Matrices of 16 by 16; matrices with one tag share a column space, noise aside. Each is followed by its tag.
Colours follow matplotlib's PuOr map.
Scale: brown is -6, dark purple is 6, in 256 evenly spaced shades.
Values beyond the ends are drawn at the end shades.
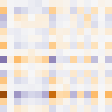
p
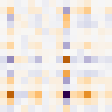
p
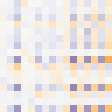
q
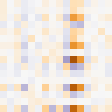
q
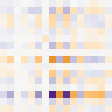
p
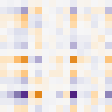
p
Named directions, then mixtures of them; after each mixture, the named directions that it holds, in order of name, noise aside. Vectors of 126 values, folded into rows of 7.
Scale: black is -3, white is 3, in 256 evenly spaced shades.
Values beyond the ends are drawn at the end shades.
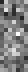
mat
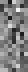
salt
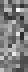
mat, salt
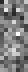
mat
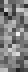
mat, salt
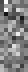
mat, salt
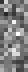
mat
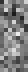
mat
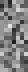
salt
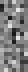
salt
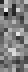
mat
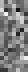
mat, salt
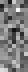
salt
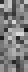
mat, salt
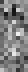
mat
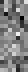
mat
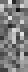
salt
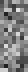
mat, salt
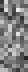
mat, salt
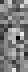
mat, salt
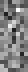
mat, salt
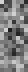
mat, salt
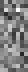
mat, salt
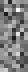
mat, salt
